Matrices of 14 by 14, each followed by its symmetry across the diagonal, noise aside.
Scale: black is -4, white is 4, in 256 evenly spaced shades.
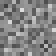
symmetric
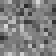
antisymmetric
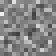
symmetric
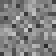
symmetric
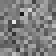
antisymmetric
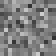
antisymmetric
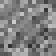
symmetric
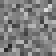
antisymmetric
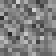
antisymmetric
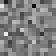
antisymmetric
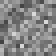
symmetric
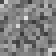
symmetric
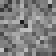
symmetric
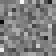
antisymmetric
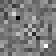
symmetric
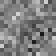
symmetric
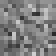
antisymmetric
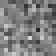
antisymmetric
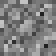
symmetric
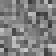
antisymmetric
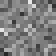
symmetric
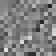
antisymmetric
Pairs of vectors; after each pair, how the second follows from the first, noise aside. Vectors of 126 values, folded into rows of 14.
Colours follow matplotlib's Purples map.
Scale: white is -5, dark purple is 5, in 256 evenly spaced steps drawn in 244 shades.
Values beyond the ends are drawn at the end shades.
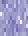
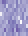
copied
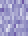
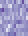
copied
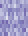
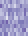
copied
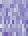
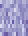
copied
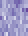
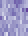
copied
